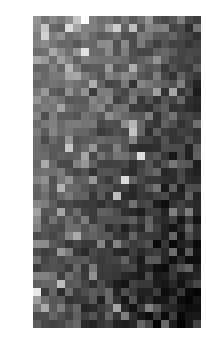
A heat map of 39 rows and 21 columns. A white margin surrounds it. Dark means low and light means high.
Slope: up to the top left. Grain: fine. Ninth with the highest average: top left. Ninth with the lowest average: bottom right. Mirror symmetry: none.
